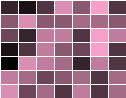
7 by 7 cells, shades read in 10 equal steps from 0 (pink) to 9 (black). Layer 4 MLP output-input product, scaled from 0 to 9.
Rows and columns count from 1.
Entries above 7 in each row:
1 0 0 1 1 0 0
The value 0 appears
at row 1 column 6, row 3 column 6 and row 4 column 6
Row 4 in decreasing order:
8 6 6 5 4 2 0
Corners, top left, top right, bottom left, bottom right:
7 6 1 3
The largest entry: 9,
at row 5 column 1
